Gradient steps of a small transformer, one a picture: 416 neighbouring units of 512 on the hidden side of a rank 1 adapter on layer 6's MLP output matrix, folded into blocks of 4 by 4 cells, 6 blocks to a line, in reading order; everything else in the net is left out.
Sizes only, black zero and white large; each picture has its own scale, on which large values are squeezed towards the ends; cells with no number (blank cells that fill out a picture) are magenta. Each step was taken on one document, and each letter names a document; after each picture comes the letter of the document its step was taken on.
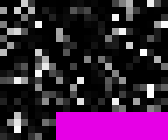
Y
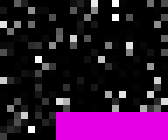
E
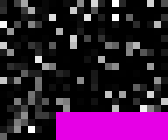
E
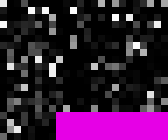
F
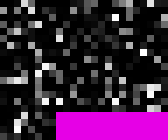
Y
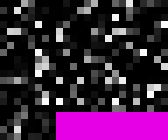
Y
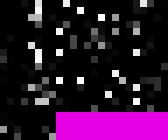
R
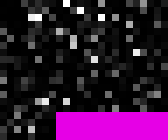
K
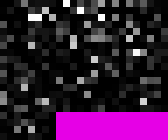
K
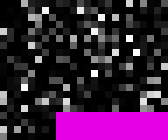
K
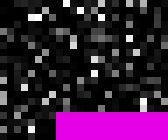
K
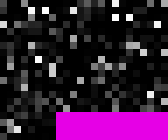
F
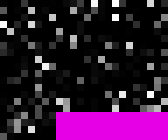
E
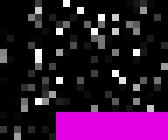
R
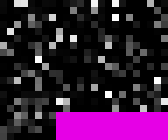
E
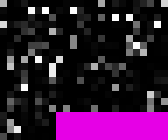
F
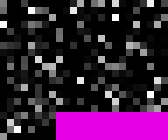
F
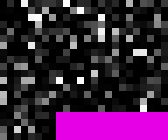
K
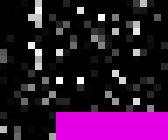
R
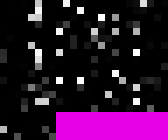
R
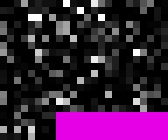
K
